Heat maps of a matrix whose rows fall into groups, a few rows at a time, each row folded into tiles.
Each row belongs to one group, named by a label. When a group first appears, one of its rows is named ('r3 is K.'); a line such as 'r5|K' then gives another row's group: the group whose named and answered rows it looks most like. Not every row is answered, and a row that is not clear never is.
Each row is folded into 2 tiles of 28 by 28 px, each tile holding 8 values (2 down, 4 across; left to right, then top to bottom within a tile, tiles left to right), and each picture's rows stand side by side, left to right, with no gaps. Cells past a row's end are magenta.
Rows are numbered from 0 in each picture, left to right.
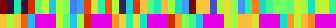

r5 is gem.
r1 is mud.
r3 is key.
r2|key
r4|mud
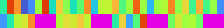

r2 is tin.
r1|mud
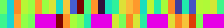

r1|key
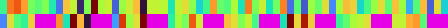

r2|gem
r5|gem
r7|mud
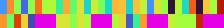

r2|tin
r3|gem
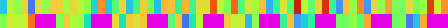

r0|gem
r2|mud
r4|key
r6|gem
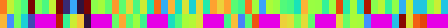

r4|tin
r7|gem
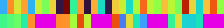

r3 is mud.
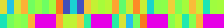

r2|tin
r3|tin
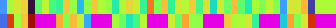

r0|gem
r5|gem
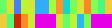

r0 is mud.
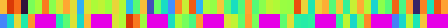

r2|mud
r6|tin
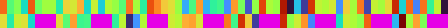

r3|mud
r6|gem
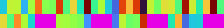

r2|gem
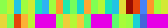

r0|mud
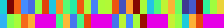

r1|tin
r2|tin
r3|mud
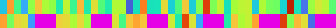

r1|key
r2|mud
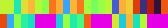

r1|tin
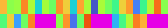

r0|tin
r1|tin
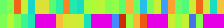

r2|gem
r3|key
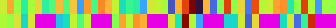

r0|key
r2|gem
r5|tin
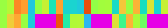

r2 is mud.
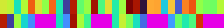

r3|tin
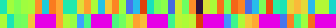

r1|key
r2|mud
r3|gem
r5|gem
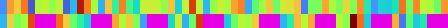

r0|gem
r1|key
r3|tin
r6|mud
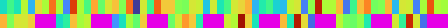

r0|gem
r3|mud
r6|key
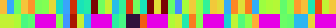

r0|key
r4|gem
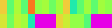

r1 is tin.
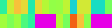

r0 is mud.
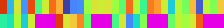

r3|gem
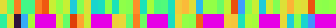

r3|gem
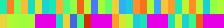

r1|tin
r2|key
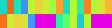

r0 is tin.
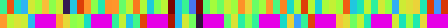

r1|key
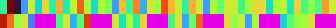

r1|tin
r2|gem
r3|tin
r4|key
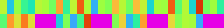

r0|gem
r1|tin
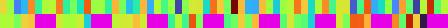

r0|mud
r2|mud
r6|mud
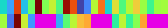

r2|tin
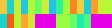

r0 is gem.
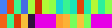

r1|key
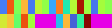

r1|tin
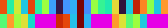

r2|key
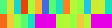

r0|key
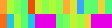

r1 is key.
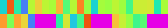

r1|tin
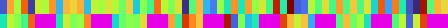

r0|gem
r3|mud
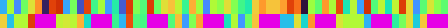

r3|tin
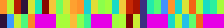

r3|tin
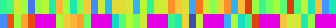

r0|gem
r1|mud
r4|tin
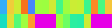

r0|gem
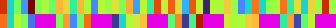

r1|tin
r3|tin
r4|mud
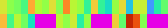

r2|mud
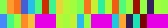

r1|key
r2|tin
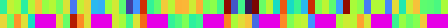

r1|mud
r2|mud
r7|tin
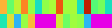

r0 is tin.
